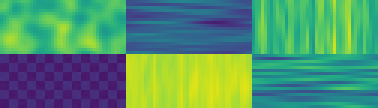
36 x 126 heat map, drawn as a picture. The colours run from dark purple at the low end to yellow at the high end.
The table splits into 2 rows of 3 panels. Panel 1,1: high, blotchy. Panel 1,2: low, streaked across. Panel 1,3: high, streaked downward. Panel 2,1: very low, checkered, faint in contrast. Panel 2,2: very high, streaked downward, faint in contrast. Panel 2,3: middling, streaked across, strong in contrast.
